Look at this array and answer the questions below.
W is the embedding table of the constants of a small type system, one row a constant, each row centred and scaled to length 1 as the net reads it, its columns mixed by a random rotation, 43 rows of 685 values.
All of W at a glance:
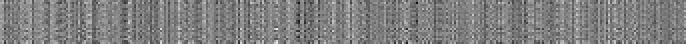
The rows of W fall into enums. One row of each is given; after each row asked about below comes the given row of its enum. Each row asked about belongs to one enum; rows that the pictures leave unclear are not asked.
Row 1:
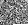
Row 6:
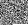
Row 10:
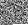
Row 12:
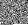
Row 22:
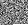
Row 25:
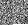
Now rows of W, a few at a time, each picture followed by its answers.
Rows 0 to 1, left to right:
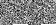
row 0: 6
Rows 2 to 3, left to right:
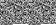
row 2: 10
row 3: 10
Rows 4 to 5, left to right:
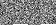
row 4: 22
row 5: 25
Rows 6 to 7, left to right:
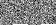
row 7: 25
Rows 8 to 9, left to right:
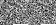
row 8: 1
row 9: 6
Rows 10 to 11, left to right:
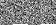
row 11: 25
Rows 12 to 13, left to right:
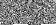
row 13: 1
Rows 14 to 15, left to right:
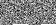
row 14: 6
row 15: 22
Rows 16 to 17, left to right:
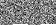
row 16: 10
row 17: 25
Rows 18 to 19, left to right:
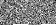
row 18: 1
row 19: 12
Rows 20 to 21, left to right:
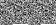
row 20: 10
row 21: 6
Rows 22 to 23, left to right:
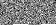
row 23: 12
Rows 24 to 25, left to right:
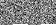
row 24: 10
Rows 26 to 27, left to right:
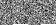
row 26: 25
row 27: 6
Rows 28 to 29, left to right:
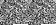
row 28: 1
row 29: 1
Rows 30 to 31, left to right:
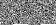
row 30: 12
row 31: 6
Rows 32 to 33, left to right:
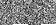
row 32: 25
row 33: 1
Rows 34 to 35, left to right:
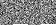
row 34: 22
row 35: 25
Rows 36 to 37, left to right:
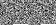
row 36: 22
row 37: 6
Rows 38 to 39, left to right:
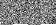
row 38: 12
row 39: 25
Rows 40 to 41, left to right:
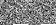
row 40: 1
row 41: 10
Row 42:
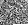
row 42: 1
